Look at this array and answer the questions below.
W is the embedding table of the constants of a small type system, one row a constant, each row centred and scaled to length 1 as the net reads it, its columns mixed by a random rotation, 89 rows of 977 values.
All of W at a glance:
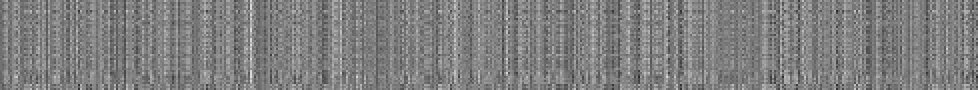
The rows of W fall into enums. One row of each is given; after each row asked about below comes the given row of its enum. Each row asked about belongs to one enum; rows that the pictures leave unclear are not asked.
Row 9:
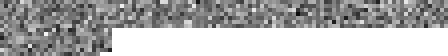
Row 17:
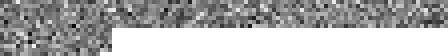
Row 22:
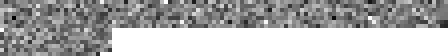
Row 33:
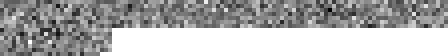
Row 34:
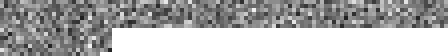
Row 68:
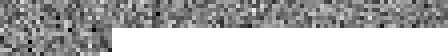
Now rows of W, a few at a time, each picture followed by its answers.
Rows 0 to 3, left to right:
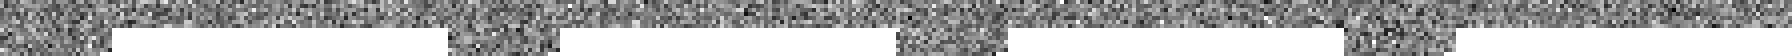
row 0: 34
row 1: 9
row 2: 22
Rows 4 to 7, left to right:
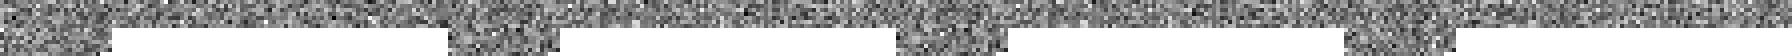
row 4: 22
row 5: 9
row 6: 9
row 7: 34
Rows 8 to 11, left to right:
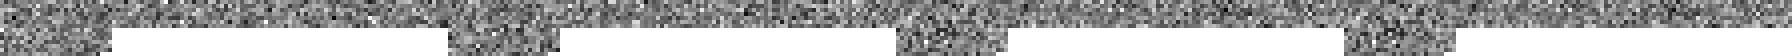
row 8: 22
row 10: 33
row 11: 33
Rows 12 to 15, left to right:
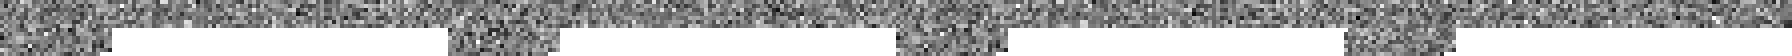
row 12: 9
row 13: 33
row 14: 9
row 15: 22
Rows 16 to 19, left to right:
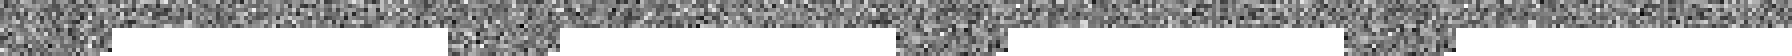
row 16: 34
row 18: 9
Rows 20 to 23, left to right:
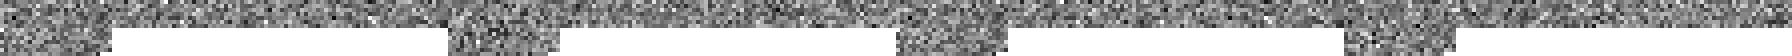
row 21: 33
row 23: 17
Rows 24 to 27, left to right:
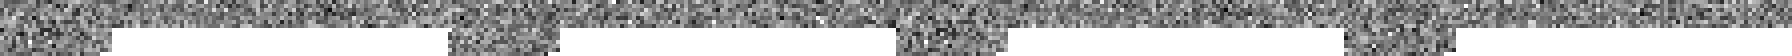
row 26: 33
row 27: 9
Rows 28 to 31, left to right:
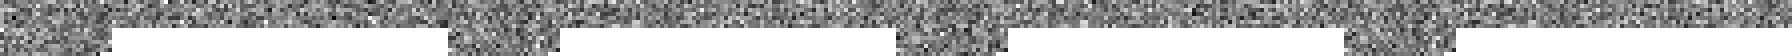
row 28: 22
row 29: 34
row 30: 9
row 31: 34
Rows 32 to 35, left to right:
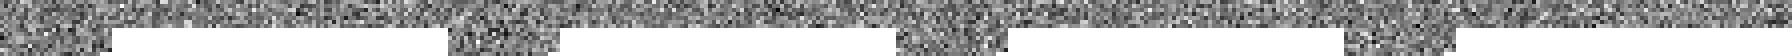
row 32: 9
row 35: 17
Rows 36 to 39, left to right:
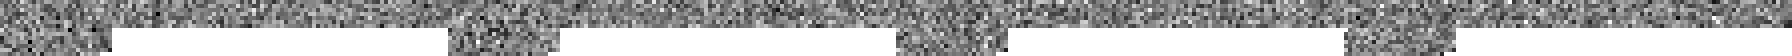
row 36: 68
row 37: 33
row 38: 34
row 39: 22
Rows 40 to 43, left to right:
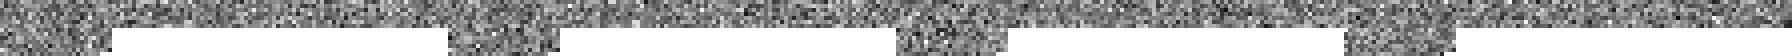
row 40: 34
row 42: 33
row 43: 22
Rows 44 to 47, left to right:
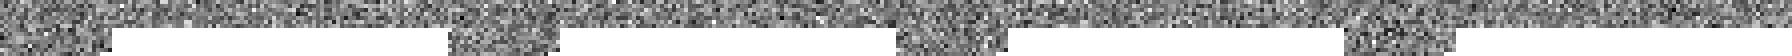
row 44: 9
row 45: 22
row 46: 34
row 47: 33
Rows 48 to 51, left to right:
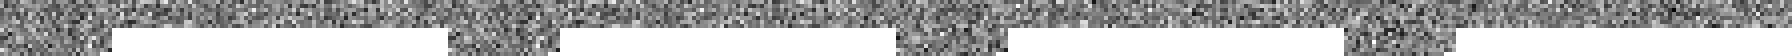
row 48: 34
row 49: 34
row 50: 9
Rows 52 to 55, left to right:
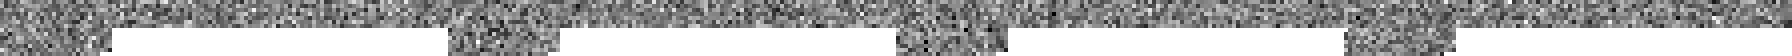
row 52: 34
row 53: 33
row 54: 68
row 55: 22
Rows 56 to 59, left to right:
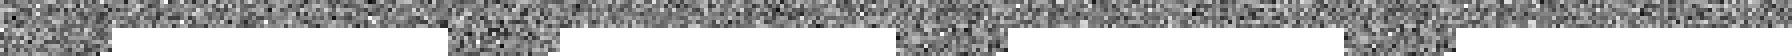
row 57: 33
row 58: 9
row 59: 9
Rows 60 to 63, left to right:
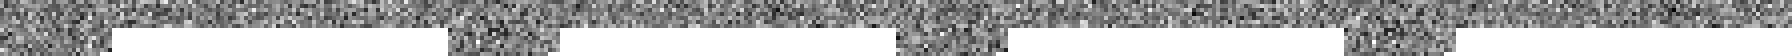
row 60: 34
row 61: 33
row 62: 9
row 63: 33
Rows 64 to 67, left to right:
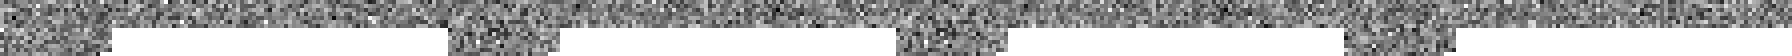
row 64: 22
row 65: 33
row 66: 33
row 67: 9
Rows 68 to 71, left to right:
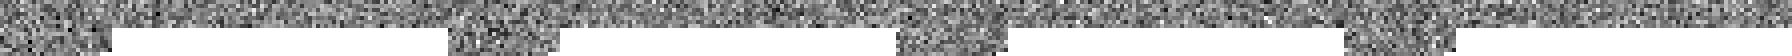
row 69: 33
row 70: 22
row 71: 34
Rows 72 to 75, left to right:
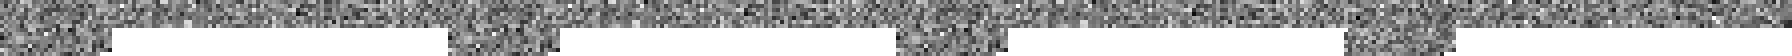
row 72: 9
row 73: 9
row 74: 9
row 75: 22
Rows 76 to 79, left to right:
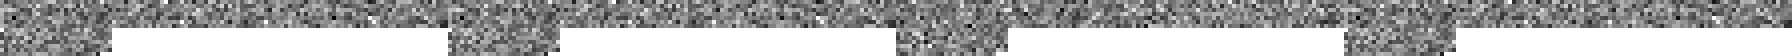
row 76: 22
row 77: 22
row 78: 17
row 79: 22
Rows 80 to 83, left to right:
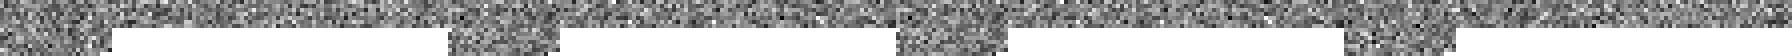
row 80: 34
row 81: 22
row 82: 22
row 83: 17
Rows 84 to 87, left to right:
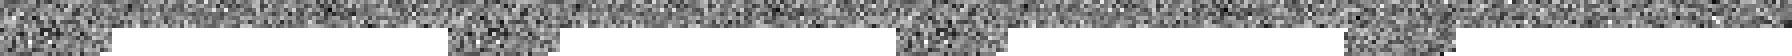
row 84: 33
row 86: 33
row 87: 22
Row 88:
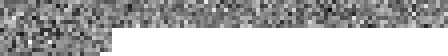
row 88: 33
